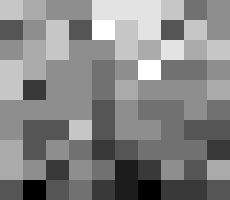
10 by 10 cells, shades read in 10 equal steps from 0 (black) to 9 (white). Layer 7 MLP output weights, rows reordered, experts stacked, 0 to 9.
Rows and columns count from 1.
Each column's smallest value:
3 0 2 3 2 1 0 2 2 2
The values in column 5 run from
2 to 9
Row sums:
63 57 62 54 50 45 41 37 39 20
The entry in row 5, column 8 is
5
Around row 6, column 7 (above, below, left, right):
5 5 5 4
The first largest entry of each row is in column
5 5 8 7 1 1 4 1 1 4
